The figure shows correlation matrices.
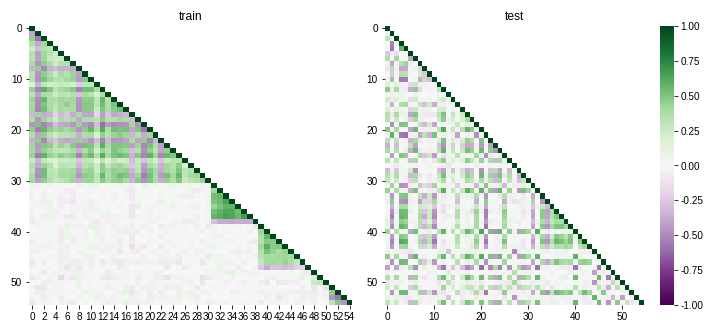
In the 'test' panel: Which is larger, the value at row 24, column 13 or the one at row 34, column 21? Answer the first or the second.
the second
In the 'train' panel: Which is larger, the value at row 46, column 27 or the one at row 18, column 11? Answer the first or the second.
the second
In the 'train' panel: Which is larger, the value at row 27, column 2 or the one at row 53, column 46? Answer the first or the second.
the first
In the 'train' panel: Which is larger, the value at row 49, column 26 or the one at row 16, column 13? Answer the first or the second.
the second
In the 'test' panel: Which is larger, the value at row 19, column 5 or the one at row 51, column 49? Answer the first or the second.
the second
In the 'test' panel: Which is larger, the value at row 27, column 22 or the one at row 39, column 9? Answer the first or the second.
the second
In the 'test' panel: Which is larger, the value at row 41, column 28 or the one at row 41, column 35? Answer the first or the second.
the second
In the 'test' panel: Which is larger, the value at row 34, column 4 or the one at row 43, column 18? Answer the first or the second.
the second
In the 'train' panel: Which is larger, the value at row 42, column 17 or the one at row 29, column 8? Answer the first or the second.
the first
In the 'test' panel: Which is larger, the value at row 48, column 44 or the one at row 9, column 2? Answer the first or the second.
the second
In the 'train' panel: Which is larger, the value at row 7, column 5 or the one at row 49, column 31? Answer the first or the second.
the first
